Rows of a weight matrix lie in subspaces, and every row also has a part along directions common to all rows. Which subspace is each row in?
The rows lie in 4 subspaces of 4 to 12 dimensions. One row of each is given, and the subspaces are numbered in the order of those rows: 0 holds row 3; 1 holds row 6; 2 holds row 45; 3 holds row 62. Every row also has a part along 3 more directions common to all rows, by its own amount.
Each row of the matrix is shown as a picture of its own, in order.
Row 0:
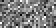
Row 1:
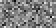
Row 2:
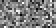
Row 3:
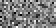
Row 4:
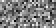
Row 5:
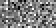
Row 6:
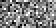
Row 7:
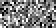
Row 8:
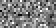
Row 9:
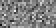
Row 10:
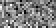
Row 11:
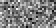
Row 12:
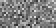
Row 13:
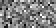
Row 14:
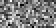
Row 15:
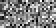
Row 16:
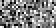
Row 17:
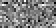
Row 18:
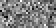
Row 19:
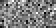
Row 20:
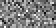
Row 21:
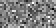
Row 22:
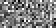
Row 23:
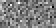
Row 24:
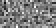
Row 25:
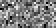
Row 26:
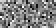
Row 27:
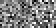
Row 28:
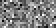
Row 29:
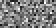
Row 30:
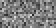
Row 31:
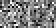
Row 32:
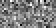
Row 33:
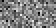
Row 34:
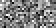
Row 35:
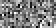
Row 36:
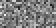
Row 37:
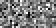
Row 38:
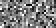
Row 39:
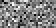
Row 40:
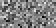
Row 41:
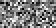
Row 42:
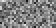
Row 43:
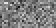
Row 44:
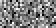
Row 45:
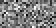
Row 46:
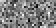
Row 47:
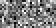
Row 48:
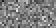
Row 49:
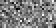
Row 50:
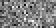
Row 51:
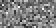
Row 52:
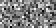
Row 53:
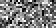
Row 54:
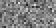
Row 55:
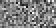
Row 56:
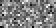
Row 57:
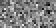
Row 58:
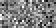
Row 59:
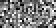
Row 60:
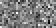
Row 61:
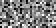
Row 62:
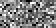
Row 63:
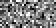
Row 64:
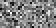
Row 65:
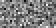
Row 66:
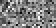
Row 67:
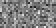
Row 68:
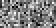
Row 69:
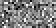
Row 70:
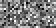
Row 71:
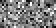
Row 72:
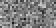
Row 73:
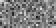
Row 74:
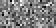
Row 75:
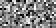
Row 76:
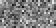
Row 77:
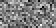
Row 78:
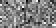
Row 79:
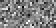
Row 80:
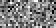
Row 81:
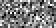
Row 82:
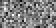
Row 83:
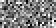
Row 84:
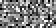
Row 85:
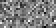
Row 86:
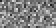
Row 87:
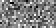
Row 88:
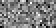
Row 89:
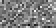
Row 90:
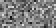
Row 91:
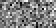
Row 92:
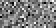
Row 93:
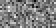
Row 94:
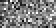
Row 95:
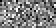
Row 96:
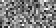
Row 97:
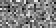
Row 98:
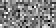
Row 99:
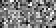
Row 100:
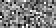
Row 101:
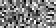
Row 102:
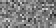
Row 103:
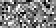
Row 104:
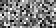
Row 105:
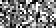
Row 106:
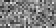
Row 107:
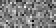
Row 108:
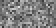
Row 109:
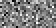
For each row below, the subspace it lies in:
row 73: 0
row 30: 0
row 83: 0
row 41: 0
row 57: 0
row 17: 0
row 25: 0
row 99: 3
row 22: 2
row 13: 3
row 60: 3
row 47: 3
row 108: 0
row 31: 1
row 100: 1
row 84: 2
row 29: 2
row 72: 0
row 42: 3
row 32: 3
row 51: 0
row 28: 0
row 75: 1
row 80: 1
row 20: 0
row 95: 2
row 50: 1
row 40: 0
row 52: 0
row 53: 0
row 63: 1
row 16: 1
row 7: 3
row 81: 3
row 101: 3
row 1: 2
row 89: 2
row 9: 3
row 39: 0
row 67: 0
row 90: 0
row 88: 3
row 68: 1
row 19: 3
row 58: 3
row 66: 0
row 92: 0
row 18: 0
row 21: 3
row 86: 2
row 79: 0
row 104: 3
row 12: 2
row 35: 3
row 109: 2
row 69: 2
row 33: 1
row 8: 0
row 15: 3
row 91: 1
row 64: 0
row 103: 3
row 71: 3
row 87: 0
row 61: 0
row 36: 2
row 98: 2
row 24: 2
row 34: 0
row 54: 2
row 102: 0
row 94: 1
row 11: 1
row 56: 3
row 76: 3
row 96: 0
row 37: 0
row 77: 3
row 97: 1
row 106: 1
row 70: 2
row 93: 1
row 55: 2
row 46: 0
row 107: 1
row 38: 3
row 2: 2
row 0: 0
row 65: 1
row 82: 2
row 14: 0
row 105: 3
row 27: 0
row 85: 0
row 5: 0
